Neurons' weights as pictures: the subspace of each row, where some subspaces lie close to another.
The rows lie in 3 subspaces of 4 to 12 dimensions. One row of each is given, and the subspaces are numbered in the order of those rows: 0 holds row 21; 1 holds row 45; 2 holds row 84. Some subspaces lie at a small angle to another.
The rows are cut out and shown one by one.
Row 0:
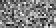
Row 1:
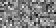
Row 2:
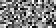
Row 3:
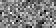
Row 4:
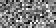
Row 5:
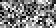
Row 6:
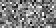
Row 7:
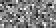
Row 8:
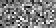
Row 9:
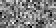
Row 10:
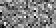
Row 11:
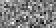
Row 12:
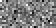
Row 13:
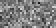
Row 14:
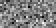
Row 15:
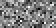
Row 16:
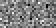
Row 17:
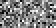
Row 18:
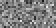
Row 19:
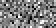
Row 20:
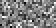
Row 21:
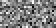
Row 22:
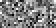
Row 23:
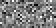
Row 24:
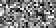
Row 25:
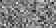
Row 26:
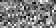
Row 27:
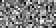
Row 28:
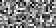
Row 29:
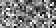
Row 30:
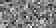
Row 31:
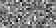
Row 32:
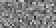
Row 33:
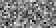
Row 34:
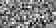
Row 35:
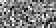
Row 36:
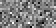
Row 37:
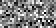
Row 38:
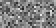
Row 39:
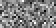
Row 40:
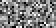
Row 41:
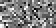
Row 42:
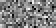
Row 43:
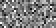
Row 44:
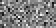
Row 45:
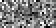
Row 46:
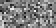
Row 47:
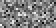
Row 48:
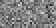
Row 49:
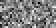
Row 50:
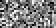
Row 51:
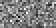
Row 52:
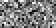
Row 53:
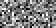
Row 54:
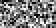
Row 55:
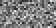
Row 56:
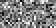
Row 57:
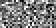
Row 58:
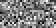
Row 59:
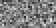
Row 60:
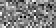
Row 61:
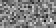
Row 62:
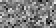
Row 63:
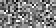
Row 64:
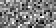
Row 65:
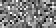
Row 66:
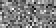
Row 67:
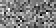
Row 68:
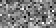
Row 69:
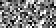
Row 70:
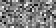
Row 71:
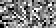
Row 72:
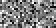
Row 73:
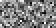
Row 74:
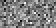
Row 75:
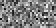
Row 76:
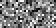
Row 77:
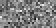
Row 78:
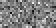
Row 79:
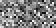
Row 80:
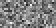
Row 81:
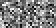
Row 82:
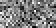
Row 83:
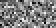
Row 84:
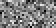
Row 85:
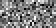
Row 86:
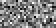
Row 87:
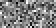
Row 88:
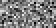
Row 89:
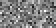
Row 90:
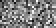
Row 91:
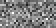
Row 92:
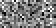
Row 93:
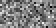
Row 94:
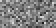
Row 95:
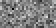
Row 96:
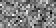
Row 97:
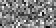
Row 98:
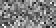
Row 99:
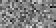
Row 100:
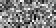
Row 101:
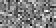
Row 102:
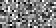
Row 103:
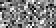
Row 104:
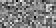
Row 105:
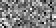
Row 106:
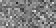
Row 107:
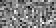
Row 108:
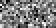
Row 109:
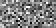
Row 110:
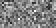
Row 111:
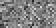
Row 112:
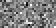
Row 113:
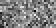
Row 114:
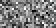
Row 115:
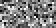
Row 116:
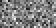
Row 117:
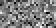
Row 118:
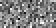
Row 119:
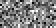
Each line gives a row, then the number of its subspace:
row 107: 1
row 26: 2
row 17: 2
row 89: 0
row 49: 0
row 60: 2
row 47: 1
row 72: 2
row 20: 1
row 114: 2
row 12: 1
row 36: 0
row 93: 2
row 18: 0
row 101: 1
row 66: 2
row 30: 0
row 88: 2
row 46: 2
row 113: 2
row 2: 1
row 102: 1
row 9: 2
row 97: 1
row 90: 1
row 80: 1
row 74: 1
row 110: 1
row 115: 0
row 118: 1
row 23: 1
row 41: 0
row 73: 0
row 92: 1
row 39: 0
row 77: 2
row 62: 2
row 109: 0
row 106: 2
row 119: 2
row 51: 2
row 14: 0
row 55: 1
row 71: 0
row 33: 1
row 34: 0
